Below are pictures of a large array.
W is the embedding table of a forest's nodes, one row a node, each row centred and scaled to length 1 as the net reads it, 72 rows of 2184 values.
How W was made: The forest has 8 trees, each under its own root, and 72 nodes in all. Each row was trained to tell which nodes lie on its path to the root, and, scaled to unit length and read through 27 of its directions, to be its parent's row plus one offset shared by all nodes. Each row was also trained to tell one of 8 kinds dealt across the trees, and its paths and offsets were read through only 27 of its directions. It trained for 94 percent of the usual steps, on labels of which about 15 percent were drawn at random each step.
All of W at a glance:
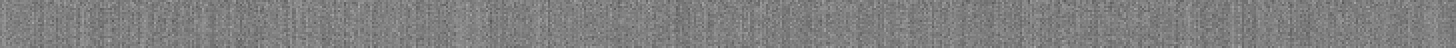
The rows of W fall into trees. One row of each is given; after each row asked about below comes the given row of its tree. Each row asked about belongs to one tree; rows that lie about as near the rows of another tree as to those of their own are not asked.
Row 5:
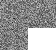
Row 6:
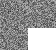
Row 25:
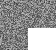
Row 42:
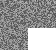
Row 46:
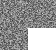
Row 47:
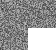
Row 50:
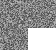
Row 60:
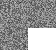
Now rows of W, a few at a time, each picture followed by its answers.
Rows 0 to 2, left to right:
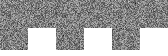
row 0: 46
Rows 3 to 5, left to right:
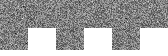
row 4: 5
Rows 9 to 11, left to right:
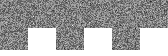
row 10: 60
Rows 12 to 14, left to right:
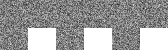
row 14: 46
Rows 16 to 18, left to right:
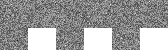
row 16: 50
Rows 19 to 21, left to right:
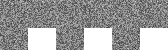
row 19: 46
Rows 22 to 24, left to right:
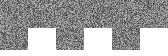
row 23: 47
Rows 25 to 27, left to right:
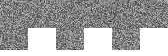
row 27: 6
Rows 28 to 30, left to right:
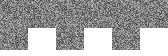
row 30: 6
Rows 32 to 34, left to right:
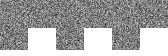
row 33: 46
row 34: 47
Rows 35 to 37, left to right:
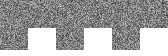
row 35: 25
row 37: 6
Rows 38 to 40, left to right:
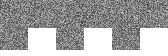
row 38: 60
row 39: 42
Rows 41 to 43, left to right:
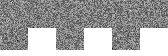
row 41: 46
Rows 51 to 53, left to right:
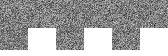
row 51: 50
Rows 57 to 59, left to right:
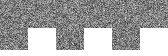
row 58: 46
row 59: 46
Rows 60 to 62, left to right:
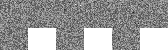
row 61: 60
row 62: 6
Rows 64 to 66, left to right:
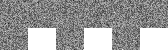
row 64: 60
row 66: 60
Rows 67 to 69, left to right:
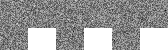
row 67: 46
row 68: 60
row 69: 60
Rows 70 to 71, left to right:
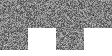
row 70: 60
